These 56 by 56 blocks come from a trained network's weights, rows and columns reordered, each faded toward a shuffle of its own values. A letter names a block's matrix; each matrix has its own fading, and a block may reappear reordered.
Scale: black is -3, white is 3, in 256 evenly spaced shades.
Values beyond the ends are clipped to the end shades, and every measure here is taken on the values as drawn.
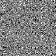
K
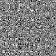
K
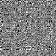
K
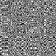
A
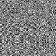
A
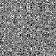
K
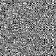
K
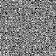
K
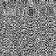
A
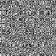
A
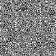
K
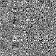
K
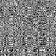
A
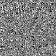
K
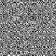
A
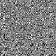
K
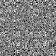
K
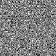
K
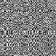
A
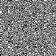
K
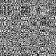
A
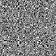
K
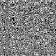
K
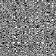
K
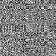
A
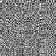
A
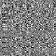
A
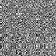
A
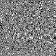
K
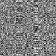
A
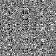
K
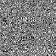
K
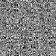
K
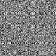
A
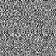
A
